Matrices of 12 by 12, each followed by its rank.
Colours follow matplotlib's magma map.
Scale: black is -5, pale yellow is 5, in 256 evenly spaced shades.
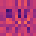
two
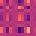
one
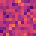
full rank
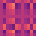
one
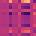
one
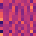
two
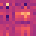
two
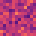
full rank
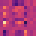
two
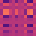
one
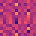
two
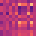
two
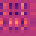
one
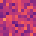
full rank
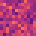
full rank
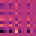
one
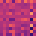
two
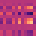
one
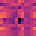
two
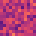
full rank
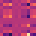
one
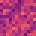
full rank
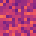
full rank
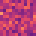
full rank
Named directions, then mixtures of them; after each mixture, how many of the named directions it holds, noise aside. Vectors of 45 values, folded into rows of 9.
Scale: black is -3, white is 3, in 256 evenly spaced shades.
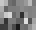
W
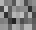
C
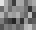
two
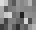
one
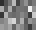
two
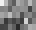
two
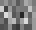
two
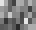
two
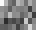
two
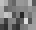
one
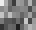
two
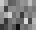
one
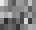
two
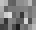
one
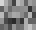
two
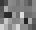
one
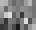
one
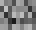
one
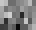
one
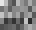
two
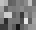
one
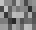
one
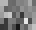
one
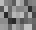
one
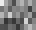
two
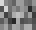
one
